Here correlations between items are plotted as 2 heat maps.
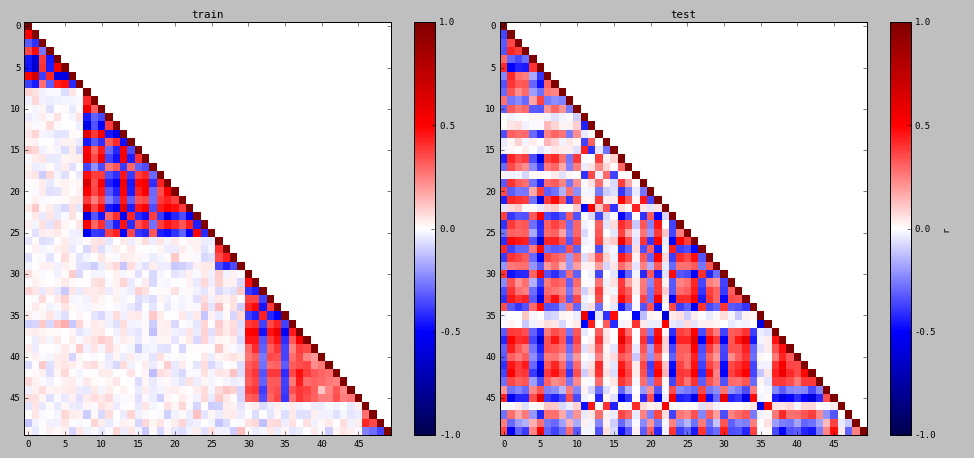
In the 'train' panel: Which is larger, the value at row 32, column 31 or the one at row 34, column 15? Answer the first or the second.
the second
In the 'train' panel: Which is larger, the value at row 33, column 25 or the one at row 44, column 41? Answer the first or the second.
the second
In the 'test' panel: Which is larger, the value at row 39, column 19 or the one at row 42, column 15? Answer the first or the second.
the first
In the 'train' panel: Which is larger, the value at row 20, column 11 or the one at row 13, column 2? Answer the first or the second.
the second
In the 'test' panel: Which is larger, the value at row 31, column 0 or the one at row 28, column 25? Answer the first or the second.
the second
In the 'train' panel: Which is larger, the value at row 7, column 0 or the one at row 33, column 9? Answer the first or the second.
the second
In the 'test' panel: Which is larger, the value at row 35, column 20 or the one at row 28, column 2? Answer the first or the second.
the second
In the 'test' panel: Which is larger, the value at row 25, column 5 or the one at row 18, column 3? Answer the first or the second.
the second
